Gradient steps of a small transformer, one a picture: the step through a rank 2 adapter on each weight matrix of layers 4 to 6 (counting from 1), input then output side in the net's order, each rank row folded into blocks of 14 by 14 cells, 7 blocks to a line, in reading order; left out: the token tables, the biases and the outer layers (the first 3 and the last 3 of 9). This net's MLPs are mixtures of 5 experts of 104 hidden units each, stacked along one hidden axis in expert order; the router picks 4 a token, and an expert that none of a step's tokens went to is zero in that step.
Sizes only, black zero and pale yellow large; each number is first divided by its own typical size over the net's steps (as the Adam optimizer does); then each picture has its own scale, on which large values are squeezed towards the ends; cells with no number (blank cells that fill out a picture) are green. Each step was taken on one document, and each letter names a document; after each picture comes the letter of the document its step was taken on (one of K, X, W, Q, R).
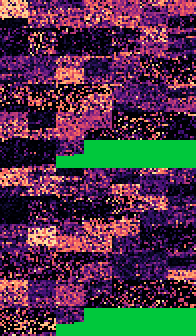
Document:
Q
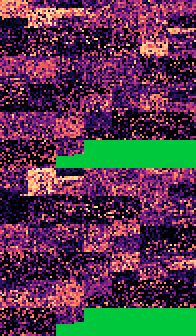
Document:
Q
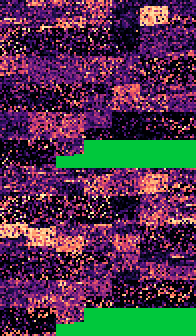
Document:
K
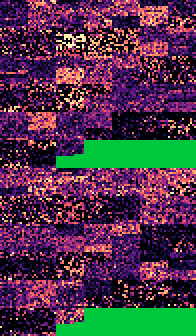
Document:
K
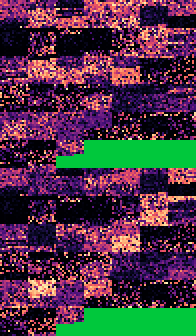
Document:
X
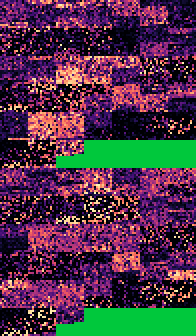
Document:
K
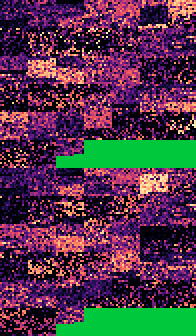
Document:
Q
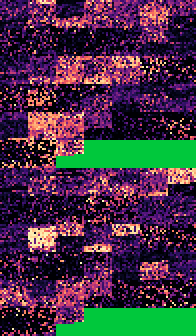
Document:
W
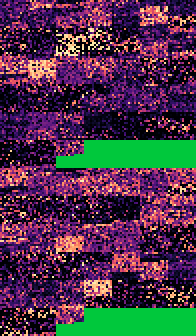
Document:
K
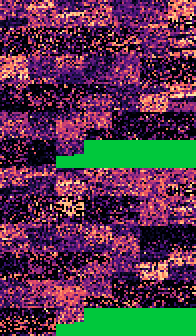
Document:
Q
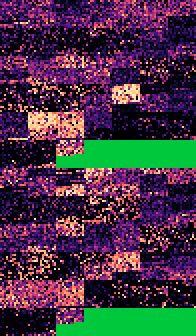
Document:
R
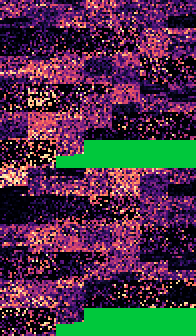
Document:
W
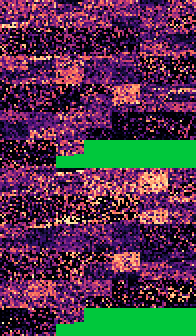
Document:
K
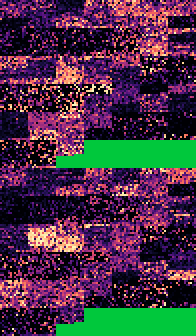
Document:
W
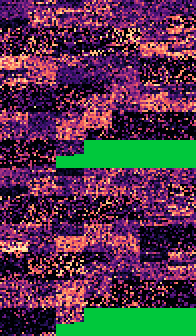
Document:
Q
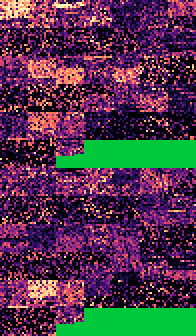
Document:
K
